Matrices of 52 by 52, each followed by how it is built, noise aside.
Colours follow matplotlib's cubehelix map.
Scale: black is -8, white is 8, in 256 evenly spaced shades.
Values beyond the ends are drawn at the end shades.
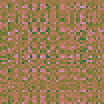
low rank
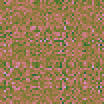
low rank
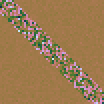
banded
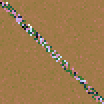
banded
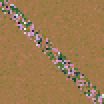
banded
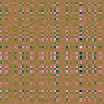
low rank
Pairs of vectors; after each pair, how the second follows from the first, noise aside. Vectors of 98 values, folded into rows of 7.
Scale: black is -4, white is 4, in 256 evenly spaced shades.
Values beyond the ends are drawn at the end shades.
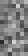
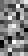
scaled up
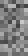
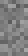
shrunk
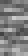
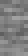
shrunk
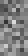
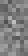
shrunk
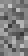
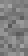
shrunk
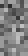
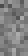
shrunk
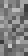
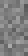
shrunk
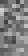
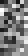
scaled up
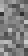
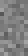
shrunk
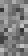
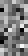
scaled up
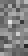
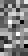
scaled up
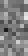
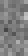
shrunk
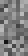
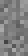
shrunk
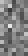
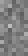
shrunk
